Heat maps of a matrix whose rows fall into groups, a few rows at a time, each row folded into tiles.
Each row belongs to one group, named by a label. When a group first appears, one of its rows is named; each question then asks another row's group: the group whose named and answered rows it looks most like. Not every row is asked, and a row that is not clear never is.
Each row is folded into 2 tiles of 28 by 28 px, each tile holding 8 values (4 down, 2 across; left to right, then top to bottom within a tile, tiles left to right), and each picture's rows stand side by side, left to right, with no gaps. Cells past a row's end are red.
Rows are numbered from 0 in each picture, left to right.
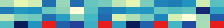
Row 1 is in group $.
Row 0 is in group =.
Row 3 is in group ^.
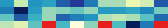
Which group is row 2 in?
=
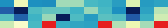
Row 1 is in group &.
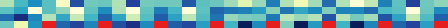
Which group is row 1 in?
$
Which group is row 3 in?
$
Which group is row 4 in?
=
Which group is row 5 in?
=
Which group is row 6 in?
=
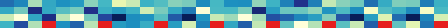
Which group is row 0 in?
^
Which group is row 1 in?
^
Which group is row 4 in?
^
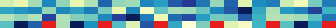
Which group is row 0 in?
=
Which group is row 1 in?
=
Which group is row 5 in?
=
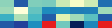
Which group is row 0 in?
$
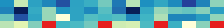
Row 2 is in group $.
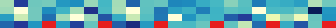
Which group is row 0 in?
$
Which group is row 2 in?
$
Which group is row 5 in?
^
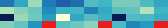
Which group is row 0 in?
&
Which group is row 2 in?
&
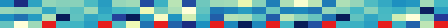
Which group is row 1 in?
&
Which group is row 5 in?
=
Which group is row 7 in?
^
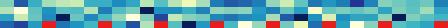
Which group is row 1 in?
&
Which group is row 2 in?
^
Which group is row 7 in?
&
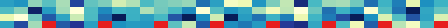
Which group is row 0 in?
^
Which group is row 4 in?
&
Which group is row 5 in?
$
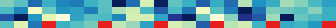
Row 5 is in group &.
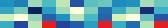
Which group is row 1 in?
$
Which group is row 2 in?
^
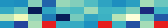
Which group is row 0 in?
^
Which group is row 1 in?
&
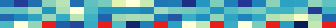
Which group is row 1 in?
$
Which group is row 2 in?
=
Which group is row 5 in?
^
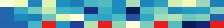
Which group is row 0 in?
&
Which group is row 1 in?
^
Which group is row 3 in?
=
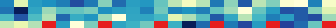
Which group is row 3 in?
=
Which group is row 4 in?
$
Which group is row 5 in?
&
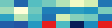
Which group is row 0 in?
$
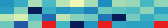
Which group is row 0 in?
^
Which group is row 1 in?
=
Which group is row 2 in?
&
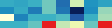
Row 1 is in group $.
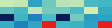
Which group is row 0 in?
&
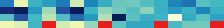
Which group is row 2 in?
&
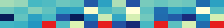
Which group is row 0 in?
&
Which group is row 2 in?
$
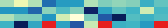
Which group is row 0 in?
=
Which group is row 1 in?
^
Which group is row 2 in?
&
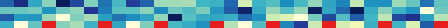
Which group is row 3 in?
&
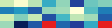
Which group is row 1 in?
$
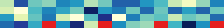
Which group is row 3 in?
=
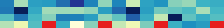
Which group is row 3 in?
&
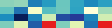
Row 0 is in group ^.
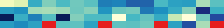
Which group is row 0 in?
&
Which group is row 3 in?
^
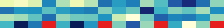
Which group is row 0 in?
=
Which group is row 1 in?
=
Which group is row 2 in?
^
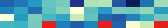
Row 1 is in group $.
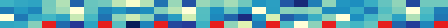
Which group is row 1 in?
$
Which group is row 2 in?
=
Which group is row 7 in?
$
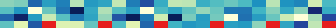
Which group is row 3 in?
&
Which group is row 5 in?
^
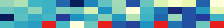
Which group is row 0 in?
&
